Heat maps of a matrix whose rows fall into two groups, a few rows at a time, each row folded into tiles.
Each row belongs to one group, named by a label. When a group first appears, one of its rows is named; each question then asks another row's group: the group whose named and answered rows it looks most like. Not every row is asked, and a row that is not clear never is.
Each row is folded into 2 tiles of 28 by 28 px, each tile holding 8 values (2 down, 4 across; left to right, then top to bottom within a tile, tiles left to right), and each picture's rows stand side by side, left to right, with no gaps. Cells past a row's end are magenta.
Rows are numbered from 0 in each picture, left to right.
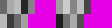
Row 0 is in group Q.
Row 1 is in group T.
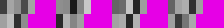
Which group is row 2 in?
Q
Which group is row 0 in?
Q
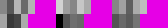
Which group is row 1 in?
T
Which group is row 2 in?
T
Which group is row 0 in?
Q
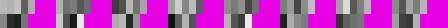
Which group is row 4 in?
Q
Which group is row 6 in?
T
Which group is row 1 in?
Q
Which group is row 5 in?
T
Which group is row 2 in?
Q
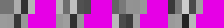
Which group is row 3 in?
Q
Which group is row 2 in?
Q
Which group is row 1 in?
Q
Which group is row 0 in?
Q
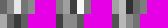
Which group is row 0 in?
Q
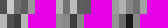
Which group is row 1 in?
Q
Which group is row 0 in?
Q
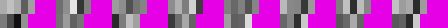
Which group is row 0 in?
Q
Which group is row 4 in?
Q
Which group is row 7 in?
Q
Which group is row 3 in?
T
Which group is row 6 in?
T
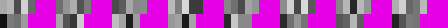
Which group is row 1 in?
Q
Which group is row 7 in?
T
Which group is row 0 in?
T
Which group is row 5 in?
T
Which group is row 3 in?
Q
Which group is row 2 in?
Q
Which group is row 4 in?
T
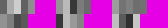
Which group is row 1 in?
T
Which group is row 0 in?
Q
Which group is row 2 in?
Q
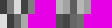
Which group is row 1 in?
T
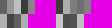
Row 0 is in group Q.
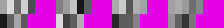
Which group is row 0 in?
T
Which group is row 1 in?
Q
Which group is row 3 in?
Q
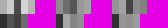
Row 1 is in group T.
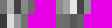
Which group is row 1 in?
Q
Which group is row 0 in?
T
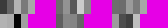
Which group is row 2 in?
Q
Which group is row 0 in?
Q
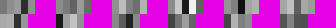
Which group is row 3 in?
T
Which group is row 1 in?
T
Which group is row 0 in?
Q
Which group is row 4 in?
T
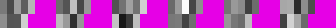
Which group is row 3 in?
Q
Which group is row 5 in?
T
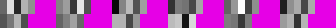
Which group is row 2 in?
Q
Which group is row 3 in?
Q
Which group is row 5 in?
Q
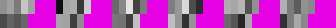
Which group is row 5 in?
T
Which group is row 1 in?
Q
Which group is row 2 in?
Q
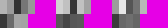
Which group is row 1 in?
T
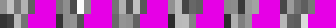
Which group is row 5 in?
Q
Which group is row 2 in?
T
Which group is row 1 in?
T
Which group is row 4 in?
T
